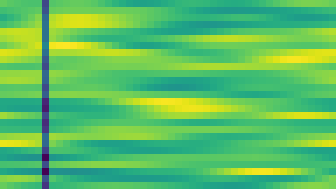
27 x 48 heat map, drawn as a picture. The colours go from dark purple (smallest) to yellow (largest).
Column 7 differs from the columns beside it. Overall the values sit about 70% of the way up the scale. Values change most from cell to cell in the bottom left.
